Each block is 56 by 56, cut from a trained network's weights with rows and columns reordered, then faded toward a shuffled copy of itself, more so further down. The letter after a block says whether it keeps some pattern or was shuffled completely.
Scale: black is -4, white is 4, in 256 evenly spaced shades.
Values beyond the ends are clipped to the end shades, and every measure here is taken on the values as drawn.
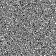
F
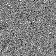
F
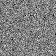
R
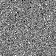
F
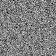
F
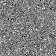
F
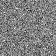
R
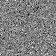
F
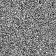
F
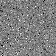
F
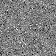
F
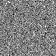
F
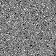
F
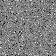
F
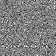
R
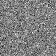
F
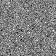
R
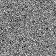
F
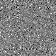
R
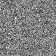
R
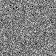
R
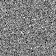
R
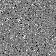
F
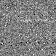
R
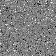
F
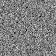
R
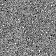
F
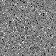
R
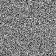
F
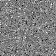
F
